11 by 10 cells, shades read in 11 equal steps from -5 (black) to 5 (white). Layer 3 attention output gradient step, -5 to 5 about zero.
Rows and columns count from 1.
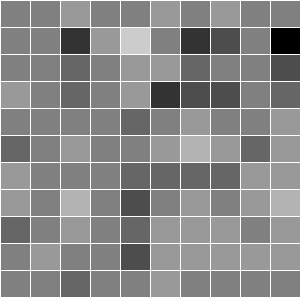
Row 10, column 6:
1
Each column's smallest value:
-1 0 -3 0 -2 -3 -3 -2 -1 -5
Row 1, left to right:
0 0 1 0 0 1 0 1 0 0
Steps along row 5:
same same same down up up down same up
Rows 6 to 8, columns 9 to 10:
-1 1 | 1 1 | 1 2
